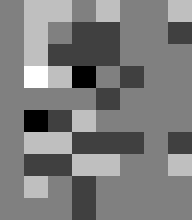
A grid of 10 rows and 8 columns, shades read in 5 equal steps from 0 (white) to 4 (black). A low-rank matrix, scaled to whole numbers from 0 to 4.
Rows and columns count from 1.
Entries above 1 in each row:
4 7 7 6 8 7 6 5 7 8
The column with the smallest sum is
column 2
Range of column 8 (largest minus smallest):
2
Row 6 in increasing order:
1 2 2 2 2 2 3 4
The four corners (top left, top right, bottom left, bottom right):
2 1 2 2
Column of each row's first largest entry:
1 4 3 4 5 2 4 2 4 4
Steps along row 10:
same same up down same same same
